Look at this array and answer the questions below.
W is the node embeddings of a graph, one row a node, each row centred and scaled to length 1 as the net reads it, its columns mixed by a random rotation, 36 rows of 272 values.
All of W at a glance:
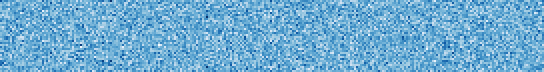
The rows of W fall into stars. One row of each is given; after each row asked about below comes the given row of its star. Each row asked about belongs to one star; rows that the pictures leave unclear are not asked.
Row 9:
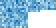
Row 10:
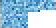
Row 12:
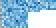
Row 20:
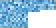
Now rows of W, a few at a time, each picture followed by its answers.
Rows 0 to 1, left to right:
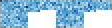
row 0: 10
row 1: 9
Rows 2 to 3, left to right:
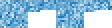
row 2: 12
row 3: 10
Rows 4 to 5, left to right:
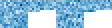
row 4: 12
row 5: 20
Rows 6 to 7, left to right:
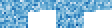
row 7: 20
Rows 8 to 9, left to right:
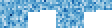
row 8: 9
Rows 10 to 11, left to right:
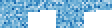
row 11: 9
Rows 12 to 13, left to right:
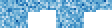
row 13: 12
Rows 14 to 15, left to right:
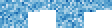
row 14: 9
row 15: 20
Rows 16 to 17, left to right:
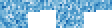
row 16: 12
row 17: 9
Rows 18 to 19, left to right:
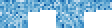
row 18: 10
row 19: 12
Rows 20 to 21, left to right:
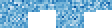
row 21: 10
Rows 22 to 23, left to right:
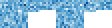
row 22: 12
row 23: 10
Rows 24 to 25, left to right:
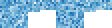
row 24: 10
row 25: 12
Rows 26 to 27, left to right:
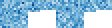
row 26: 9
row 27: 12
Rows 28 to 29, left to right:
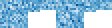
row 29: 12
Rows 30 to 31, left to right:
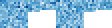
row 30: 10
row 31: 10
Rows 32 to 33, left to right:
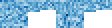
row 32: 10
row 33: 20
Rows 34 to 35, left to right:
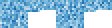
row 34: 20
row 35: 10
